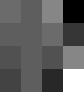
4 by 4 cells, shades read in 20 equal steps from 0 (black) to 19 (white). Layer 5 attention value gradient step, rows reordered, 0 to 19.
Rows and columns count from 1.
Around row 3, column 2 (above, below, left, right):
7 7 6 6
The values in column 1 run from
5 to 8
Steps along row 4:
up down up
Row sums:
25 26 29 34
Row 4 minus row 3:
-1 0 -3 9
